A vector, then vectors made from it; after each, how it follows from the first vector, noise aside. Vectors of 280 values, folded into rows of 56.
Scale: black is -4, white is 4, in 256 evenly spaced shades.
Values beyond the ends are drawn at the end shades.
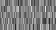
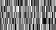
scaled up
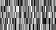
scaled up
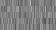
shrunk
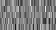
copied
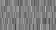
shrunk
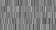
shrunk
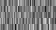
sign-scrambled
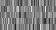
copied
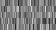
copied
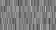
shrunk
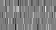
partly zeroed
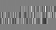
partly zeroed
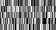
scaled up
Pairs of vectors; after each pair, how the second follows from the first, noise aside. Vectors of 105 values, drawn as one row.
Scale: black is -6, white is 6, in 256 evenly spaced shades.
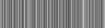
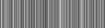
wrapped around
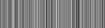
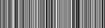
scaled up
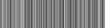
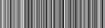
scaled up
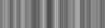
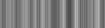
wrapped around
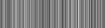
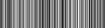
scaled up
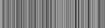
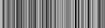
scaled up
